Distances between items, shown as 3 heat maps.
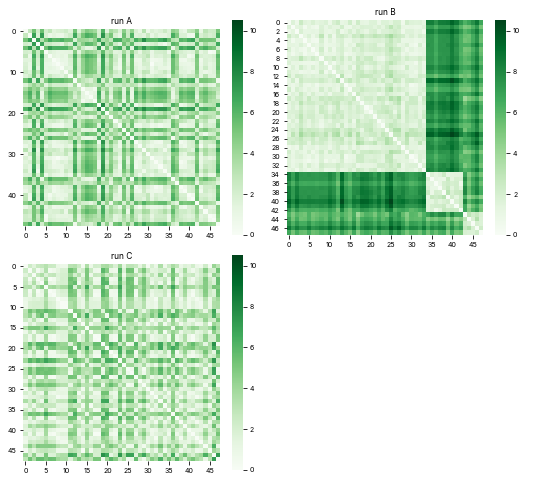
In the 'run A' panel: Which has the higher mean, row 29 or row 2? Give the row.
2
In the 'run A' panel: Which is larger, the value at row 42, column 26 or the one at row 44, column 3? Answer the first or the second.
the second
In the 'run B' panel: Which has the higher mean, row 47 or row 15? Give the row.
47
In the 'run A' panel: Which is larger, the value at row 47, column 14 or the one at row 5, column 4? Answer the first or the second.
the second
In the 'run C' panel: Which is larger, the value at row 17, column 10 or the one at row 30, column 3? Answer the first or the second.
the second
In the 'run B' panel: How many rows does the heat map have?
48
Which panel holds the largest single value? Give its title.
run B
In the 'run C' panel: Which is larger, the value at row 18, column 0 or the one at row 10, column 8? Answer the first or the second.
the first
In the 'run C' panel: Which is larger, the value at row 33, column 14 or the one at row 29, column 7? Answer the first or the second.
the second
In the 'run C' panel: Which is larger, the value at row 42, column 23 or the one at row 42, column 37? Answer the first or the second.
the first
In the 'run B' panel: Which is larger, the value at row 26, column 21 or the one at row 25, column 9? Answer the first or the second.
the second
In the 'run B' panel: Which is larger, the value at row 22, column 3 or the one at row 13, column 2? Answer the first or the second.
the first
